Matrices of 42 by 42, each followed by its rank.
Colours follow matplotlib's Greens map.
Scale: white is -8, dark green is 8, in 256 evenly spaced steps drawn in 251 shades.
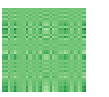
one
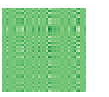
one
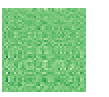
five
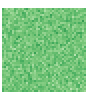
full rank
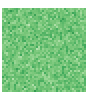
full rank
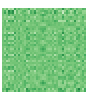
three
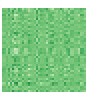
three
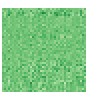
five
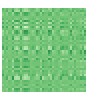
two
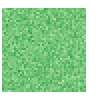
full rank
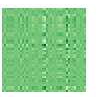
two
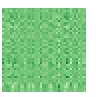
three
